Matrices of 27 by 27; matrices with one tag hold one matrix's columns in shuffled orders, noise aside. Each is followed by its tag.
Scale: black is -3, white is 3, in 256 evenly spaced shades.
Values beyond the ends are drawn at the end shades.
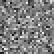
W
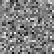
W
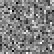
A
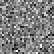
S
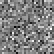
W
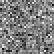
S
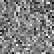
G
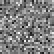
W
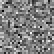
W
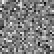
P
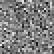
P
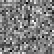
A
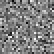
W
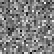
G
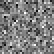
G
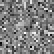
P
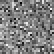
P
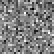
G
